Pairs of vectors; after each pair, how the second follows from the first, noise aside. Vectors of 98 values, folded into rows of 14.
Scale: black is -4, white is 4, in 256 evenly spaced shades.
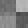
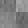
shrunk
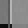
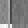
negated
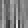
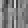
wrapped around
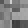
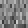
shuffled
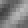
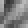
wrapped around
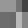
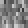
shuffled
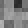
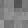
shrunk
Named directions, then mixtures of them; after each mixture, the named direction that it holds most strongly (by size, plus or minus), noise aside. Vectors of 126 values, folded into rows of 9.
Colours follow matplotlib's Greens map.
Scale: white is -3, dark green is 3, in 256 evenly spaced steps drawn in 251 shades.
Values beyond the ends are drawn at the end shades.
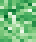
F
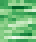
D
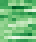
D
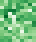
F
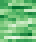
D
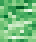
D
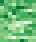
D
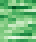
D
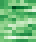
D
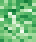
F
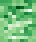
D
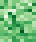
F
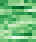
D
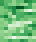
D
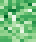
F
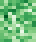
F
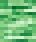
D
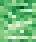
D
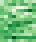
D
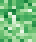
F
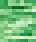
D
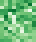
F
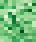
F
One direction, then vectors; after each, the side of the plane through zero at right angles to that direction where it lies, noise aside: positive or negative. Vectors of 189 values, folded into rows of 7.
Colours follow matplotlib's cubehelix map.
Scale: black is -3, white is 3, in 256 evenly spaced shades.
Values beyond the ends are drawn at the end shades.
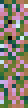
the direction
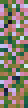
positive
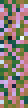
positive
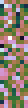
negative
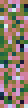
negative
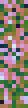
negative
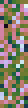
positive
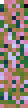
negative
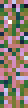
negative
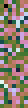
positive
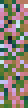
positive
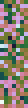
positive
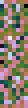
negative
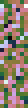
positive
